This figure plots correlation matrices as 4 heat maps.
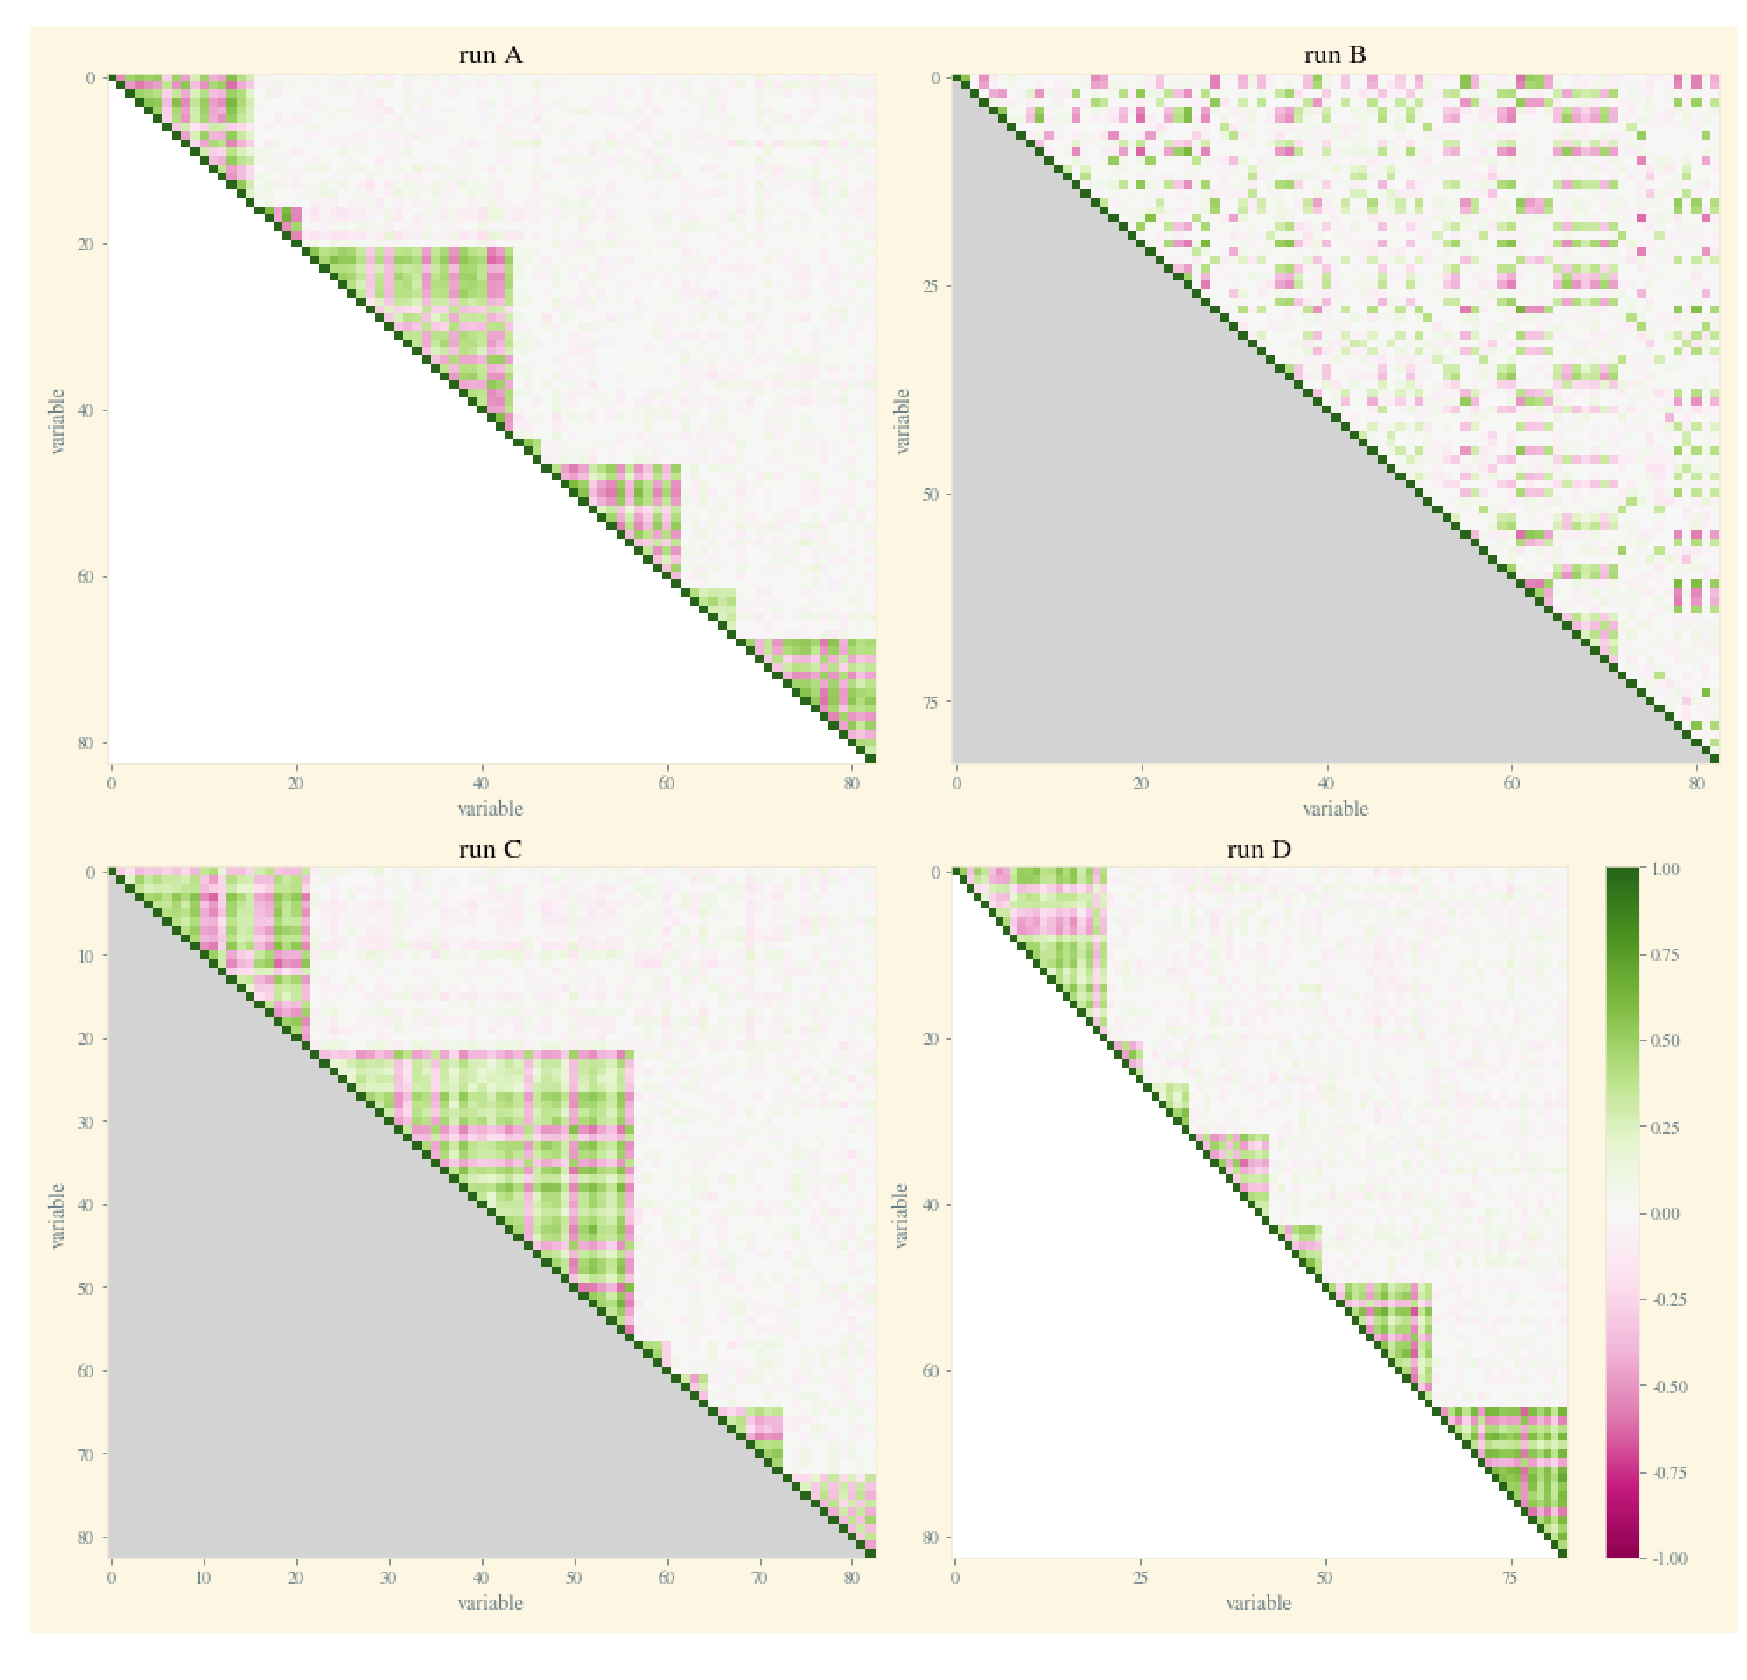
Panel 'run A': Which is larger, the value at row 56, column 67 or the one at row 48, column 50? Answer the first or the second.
the first
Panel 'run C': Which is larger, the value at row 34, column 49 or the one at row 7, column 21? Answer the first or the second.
the first
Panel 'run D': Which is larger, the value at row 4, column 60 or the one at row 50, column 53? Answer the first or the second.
the second
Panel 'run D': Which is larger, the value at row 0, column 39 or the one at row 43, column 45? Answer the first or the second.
the first
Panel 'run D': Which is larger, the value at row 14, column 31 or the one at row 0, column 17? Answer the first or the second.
the second
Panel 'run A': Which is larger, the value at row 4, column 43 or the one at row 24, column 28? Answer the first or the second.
the first
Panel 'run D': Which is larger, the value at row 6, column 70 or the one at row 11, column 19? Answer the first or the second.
the first
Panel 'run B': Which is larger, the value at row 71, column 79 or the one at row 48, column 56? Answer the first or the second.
the second
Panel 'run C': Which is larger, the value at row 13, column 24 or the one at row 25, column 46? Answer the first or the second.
the second
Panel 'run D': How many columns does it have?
83
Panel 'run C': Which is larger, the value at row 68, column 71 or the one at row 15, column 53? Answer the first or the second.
the second
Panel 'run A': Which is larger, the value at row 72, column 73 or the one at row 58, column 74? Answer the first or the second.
the second
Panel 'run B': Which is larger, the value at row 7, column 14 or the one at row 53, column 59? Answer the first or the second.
the second
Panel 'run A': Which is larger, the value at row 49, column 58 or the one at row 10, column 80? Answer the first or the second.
the first
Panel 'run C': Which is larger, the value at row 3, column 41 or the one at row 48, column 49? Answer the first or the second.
the second
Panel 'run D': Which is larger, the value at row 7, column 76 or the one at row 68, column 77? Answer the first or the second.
the first
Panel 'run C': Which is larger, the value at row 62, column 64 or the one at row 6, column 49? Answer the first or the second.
the first
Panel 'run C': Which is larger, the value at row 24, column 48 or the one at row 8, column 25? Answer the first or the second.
the first
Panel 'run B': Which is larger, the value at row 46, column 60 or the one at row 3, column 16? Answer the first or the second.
the second
